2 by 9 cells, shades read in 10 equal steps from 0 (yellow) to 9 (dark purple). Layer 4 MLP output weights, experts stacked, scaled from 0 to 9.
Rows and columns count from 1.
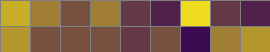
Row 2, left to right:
3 6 6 6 7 6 9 4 3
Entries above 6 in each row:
4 2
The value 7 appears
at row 1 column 5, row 1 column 8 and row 2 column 5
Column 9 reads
8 3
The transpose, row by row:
2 3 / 4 6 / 6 6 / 4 6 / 7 7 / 8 6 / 0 9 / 7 4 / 8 3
